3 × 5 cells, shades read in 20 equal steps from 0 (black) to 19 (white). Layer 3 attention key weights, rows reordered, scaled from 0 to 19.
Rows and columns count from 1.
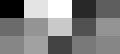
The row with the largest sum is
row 2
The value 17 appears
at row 1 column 2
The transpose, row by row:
0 8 10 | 17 11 12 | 19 15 5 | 3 6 9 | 7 11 10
